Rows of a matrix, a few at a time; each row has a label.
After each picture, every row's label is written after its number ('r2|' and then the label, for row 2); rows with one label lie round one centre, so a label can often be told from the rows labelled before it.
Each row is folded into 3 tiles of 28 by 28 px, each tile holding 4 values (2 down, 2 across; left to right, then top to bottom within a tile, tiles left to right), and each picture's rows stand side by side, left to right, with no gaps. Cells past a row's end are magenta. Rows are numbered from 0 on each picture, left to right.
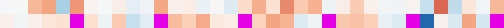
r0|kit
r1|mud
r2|mud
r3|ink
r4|mud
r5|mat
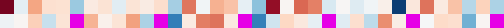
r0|ink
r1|mud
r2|mat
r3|mat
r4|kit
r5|ink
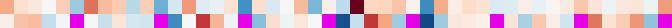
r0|ink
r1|ink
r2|mat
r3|kit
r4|mat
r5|mat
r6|mud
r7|mud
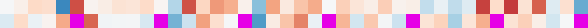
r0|kit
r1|mud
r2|mat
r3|mat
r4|mud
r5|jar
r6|ink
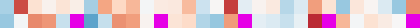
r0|mat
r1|mat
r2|jar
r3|jar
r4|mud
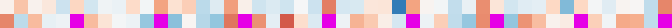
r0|mud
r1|mud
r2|jar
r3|mud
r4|kit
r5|jar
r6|kit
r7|mud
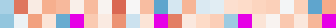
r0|mat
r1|ink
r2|mud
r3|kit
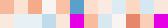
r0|ink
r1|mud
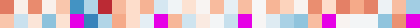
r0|ink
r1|mat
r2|mud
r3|jar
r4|ink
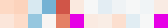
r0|jar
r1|mud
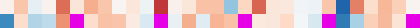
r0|jar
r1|mud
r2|kit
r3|mud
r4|mat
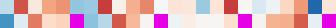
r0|mat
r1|mat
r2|jar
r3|kit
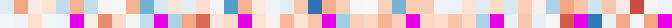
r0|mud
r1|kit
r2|kit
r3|kit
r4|kit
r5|mud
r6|jar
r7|mat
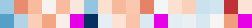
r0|mat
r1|mat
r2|jar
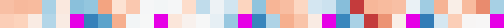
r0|ink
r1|mat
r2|mud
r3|mat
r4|mat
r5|mat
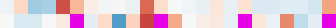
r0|jar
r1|jar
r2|mud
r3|mud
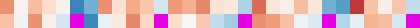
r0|ink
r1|mat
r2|ink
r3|ink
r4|mat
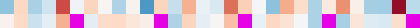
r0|jar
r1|kit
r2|jar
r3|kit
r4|jar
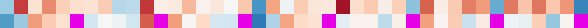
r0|mat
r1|jar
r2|mud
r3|mat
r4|ink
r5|ink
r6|ink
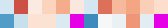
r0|mat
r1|mat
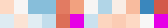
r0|jar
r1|kit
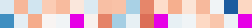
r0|mat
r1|jar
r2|kit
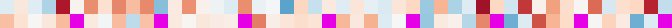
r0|jar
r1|ink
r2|mud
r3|mud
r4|mud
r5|jar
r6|mat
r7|ink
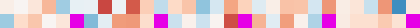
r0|kit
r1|mat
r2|jar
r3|mud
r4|kit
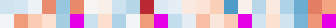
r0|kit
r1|jar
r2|kit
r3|jar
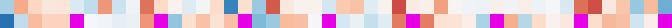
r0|mat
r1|jar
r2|kit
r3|mat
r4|jar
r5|mud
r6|mud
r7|ink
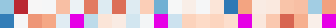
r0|mat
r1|ink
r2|kit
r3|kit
